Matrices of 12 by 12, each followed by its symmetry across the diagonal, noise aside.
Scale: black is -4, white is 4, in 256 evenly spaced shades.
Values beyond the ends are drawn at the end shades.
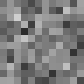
symmetric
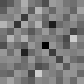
symmetric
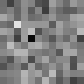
neither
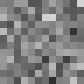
neither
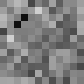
symmetric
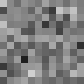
neither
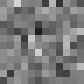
neither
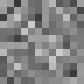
symmetric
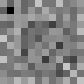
symmetric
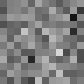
neither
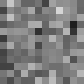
neither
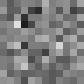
neither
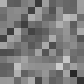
symmetric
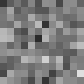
neither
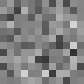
symmetric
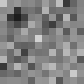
symmetric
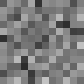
symmetric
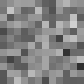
neither
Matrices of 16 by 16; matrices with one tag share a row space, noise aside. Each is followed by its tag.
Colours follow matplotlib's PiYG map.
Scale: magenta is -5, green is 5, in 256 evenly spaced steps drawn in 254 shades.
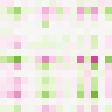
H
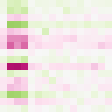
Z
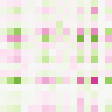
H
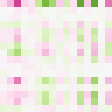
H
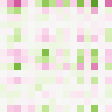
H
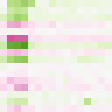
Z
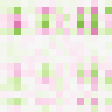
H
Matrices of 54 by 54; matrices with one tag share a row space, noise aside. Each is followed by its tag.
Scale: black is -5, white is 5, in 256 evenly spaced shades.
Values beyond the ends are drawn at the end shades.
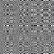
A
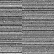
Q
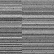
Q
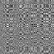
A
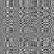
A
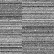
Q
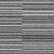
Q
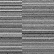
Q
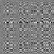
A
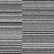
Q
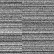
Q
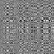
A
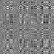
A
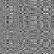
A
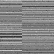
Q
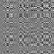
A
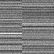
Q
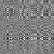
A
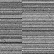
Q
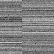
Q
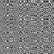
A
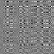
A
